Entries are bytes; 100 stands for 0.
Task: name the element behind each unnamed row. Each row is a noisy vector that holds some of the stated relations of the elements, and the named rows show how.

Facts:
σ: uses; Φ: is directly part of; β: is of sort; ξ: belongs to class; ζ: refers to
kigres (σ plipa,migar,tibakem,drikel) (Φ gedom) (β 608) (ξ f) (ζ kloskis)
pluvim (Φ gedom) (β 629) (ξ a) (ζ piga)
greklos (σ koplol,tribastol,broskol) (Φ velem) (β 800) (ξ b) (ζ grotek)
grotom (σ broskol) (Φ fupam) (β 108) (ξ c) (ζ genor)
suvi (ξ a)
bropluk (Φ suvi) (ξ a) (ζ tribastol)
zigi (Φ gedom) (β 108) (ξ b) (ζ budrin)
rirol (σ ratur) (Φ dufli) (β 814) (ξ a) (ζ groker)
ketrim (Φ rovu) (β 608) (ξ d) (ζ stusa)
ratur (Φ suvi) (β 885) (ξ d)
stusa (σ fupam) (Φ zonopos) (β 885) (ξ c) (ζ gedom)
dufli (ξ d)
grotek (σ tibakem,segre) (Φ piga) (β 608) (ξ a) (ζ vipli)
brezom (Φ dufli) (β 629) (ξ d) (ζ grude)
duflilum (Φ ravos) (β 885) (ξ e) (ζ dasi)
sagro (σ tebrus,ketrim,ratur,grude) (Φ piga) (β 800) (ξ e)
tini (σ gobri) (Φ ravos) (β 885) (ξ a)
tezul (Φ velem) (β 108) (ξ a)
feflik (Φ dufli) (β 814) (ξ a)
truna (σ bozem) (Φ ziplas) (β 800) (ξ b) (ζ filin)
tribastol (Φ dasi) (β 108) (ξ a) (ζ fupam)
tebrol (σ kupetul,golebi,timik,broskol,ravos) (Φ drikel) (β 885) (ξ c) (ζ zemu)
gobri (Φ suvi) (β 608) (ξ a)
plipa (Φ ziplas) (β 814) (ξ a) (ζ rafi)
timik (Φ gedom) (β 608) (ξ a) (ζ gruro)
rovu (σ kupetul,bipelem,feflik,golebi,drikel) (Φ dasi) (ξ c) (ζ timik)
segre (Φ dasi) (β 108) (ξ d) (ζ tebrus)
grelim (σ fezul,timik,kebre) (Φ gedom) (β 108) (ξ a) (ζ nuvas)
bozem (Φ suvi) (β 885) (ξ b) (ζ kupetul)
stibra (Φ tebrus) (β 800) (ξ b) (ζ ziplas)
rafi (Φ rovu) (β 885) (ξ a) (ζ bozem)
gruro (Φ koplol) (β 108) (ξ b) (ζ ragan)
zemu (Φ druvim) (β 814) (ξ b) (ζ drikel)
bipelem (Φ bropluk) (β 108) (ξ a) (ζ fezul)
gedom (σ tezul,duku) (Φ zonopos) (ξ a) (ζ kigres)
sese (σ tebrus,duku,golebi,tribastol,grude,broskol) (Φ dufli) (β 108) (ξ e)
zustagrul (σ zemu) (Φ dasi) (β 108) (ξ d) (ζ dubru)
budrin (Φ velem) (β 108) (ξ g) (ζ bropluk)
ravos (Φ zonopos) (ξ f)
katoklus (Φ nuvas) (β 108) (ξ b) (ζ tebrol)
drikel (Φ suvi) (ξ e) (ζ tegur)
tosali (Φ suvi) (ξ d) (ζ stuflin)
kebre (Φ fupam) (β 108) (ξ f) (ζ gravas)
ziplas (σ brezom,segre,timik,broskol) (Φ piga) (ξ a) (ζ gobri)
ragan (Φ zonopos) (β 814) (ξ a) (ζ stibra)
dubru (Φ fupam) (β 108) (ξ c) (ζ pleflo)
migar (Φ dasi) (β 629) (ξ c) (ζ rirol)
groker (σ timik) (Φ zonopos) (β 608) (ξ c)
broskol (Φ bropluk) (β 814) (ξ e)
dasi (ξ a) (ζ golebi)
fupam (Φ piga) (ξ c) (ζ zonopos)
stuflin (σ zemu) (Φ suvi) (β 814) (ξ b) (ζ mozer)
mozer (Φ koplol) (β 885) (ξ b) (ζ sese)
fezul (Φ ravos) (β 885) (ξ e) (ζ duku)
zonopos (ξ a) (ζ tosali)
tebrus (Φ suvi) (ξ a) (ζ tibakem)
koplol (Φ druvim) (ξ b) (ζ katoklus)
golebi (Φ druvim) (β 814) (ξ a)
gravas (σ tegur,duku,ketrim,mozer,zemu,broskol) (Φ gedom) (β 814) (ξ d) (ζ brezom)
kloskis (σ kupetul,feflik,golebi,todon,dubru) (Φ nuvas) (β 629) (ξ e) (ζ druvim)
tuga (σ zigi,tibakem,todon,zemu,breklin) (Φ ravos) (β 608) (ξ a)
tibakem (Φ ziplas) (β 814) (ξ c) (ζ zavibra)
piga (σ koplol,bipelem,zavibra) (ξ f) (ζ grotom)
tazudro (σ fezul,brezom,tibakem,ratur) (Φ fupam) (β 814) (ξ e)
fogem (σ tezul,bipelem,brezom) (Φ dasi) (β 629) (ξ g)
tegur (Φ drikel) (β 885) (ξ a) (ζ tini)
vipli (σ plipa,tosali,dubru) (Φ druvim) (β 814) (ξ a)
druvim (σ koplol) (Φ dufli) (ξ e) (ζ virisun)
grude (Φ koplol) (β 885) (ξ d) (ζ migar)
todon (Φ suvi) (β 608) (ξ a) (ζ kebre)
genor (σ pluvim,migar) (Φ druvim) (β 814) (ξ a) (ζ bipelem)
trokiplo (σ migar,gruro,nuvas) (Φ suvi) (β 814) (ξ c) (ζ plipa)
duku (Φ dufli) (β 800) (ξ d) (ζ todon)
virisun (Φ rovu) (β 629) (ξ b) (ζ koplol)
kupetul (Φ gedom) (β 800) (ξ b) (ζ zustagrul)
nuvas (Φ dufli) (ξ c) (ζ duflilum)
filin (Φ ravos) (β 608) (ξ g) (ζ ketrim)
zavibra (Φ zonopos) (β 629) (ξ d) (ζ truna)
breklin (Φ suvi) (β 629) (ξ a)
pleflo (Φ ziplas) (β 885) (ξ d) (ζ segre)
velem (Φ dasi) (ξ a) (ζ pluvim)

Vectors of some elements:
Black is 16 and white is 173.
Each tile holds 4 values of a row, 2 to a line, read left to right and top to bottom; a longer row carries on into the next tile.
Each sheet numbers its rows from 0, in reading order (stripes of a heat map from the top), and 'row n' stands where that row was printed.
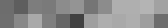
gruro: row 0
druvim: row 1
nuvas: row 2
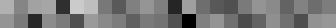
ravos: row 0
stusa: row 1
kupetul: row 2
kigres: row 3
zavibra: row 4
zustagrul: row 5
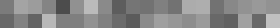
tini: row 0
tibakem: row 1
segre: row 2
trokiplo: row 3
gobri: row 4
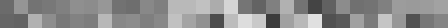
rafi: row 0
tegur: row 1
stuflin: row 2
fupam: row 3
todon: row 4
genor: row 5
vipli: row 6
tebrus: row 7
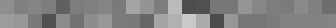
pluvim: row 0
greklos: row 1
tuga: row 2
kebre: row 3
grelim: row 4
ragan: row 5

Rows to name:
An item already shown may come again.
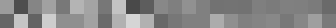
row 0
golebi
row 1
trokiplo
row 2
brezom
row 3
grotek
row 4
stuflin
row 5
plipa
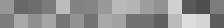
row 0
rirol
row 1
dufli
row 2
zonopos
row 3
duku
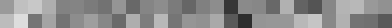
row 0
fogem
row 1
plipa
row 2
feflik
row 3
mozer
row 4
truna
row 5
grude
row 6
zonopos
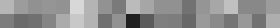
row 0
drikel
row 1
budrin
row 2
gedom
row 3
koplol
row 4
dufli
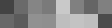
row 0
katoklus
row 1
fezul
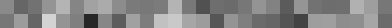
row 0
sese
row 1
ravos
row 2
vipli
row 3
gravas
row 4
zigi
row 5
pleflo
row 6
trokiplo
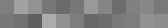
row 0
tuga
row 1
zigi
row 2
stibra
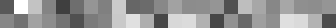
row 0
filin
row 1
virisun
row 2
bipelem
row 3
grotom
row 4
tebrol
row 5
grotom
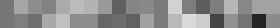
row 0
tuga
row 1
rovu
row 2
bozem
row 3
todon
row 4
ravos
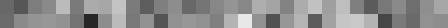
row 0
zemu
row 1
ravos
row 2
piga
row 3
tribastol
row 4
migar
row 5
groker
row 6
fezul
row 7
koplol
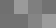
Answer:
duflilum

